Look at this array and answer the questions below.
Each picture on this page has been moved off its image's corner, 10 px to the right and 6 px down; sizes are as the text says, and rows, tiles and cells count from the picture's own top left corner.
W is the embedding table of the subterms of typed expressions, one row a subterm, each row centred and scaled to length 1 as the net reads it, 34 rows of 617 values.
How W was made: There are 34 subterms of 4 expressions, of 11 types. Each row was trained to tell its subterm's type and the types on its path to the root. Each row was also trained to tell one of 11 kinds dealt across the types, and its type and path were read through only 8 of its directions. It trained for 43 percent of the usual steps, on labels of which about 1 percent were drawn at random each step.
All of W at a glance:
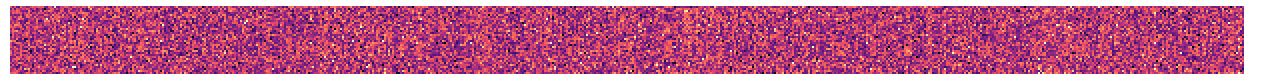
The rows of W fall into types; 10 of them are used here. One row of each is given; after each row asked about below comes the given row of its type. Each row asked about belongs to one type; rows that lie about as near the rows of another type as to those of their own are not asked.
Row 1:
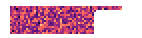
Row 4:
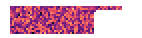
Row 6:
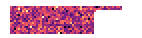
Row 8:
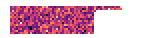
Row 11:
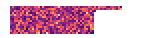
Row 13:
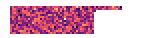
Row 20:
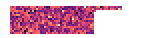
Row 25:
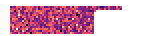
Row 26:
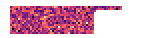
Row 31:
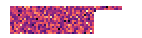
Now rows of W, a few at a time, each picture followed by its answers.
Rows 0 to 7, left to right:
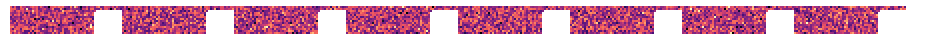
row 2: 26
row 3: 31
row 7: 4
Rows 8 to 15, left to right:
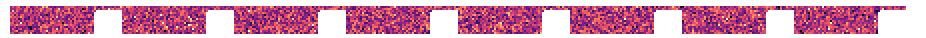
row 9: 25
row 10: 31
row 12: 31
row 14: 8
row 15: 26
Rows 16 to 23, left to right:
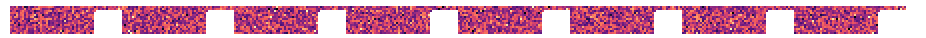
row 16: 1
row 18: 13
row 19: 11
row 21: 13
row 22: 20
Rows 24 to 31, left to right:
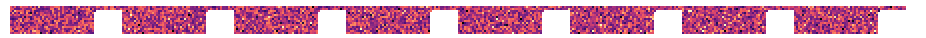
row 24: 20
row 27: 8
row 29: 1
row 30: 11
